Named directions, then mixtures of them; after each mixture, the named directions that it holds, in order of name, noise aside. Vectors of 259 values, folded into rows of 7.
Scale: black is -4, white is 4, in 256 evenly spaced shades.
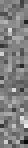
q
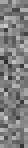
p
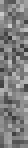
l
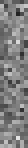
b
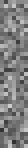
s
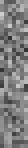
l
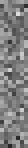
b, s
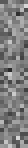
b, s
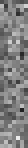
b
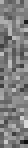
l, q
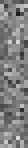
b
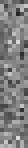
b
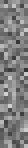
s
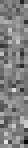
b, q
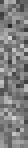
l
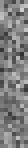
b, l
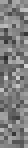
l, p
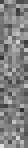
b, l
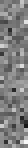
q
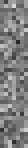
s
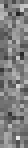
b, l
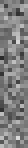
b, p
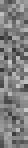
l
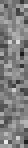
b, q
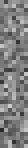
s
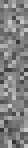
s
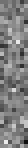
b, q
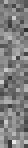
l, s
